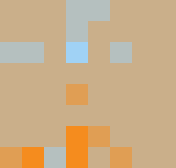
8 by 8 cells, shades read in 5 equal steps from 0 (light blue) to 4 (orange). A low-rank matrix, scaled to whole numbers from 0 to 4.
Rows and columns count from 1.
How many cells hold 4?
3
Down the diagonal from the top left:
2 2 2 2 2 2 2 2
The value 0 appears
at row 3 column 4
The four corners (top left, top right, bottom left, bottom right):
2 2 3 2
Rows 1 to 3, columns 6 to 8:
2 2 2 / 2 2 2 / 1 2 2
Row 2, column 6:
2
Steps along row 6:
same same same same same same same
